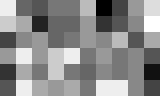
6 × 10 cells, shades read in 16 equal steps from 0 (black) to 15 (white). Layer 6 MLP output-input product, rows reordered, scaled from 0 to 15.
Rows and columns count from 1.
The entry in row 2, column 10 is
15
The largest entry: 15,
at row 2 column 10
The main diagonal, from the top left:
14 10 9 12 7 7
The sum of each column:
47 62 42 52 51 49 42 48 46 48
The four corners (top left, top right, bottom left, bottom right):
14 13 5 4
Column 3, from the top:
5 2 9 9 7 10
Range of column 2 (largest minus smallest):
8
